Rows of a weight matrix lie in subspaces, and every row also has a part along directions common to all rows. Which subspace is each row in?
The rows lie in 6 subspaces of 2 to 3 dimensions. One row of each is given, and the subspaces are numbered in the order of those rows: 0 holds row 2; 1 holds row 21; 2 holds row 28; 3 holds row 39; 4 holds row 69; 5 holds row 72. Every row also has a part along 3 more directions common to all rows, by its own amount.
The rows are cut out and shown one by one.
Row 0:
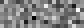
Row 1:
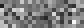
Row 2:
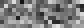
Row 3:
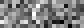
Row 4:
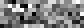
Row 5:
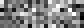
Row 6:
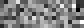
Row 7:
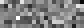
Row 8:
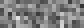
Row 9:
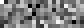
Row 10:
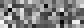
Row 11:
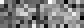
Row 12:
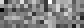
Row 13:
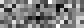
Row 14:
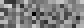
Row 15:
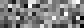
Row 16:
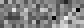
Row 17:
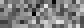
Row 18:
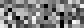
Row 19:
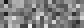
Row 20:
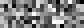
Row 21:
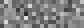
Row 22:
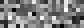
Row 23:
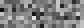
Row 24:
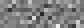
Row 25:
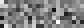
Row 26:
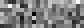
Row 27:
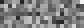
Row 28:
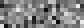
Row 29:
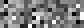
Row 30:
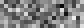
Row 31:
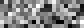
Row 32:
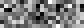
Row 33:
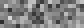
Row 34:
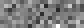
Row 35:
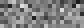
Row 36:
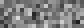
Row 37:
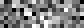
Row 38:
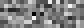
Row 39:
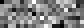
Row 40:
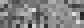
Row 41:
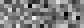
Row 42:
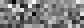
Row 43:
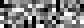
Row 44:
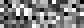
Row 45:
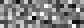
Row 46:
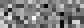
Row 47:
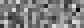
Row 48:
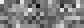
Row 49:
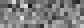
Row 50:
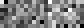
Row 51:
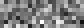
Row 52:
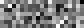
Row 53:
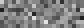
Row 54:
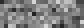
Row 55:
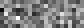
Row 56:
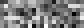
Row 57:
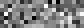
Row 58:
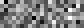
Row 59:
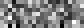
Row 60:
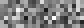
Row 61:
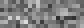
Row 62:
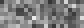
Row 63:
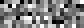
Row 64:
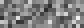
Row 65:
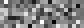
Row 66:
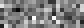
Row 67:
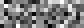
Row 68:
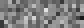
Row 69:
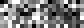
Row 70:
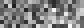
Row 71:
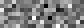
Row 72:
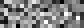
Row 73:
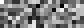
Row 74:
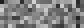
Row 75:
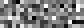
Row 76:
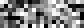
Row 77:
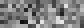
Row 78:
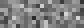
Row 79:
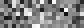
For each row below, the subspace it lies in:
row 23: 5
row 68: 3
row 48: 3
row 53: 3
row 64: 3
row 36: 1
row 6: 3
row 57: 1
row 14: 5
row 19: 4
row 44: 1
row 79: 1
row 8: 1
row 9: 2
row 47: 3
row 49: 5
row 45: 3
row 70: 2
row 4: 5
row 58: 4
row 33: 0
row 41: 5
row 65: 4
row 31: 2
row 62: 4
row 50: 4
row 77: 2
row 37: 1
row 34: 0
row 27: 0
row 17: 2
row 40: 4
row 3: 2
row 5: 4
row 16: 3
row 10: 1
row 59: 1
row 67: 5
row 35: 5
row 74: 3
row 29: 4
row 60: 3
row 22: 3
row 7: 0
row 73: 2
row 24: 0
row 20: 0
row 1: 1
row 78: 5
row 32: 0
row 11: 4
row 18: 1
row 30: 5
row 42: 5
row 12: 4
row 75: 3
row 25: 2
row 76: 4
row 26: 5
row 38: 0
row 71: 0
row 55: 1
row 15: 5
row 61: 2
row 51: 2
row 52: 0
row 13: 0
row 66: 2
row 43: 2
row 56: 4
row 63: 0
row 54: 3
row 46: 1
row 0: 3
